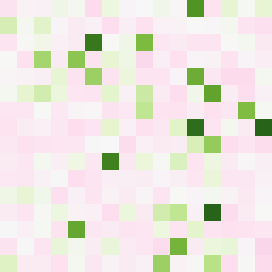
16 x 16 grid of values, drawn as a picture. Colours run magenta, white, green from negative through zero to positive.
Seam: none. Slope: none. Histogram: skewed, a long tail of high values. Stripes: none.
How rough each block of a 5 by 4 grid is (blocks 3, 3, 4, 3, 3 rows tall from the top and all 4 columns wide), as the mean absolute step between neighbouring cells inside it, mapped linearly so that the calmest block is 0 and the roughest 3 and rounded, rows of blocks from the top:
1221 / 1321 / 0223 / 1011 / 1131
